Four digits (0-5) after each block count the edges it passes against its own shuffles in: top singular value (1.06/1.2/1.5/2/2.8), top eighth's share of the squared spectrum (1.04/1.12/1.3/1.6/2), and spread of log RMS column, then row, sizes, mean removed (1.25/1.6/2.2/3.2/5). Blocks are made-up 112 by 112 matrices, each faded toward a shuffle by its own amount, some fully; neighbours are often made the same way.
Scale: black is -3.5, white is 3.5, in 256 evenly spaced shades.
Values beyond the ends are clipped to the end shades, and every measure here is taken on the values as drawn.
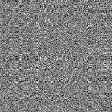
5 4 3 3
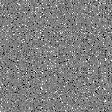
4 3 2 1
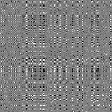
5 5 4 4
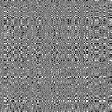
5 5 4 4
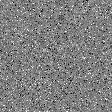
2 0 0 0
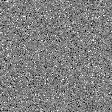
3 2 1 1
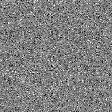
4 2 1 1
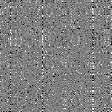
5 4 3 2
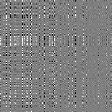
5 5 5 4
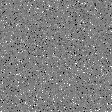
0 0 0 0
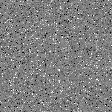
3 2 1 0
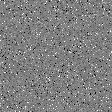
0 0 0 0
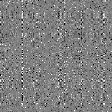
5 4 3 2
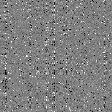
4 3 2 1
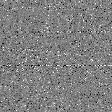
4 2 0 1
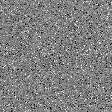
3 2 0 1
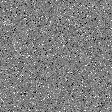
0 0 0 0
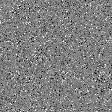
3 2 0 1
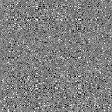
4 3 2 3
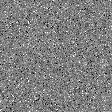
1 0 0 0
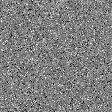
2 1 0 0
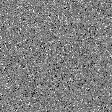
0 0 0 0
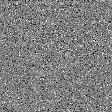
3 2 0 1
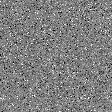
0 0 0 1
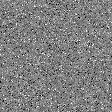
0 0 0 0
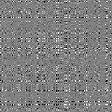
5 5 4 4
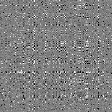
5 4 3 3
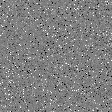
1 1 0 0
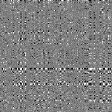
5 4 3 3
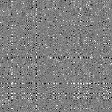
5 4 3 3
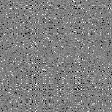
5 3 2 3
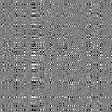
5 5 4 4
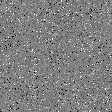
1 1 0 0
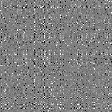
5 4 3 3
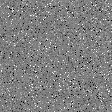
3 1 0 0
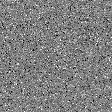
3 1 0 0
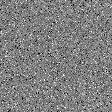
1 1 0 0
